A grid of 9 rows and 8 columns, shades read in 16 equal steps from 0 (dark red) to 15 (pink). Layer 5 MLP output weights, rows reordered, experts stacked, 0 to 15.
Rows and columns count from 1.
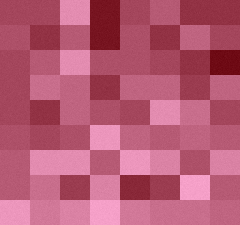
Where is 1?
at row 1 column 4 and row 2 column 4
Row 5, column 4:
7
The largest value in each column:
14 13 13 15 14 13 15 12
